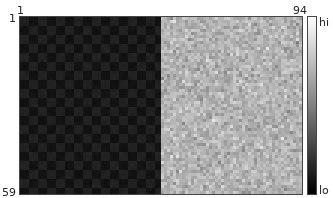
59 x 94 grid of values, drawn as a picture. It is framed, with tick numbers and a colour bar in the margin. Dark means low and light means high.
It is made of 1 by 2 panels. Panel 1,1: very low, checkered, faint in contrast. Panel 1,2: high, fine-grained.
